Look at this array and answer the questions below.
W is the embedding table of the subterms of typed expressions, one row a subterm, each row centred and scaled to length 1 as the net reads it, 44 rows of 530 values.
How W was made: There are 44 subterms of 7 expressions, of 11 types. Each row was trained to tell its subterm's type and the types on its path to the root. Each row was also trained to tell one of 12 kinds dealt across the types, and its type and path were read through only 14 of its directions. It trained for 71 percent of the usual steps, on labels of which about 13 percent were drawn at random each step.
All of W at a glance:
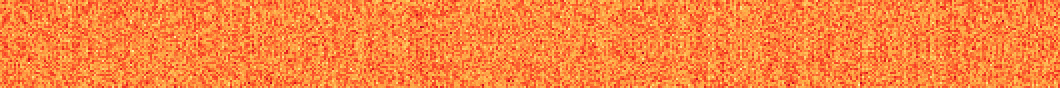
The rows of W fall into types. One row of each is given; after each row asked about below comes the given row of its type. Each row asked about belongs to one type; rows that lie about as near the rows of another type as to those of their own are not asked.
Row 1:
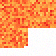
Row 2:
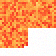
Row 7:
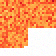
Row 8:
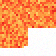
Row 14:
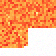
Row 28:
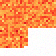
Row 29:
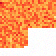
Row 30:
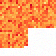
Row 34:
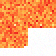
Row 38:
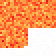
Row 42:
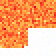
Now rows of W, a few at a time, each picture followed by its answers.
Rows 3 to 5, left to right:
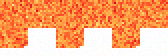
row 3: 29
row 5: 38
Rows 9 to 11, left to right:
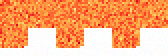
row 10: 28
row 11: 1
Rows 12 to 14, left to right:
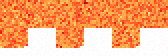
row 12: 42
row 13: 38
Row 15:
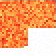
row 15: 8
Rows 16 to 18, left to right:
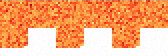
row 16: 30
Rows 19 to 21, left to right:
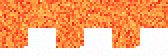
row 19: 8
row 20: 34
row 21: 8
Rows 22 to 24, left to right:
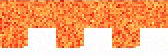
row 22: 8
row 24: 28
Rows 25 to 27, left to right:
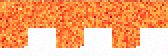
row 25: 34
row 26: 1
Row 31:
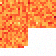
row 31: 7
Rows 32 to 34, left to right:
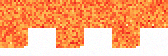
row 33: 38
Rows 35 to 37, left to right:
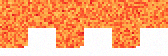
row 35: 7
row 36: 2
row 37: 28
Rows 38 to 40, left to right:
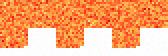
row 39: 7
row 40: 1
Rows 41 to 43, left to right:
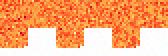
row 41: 2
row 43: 1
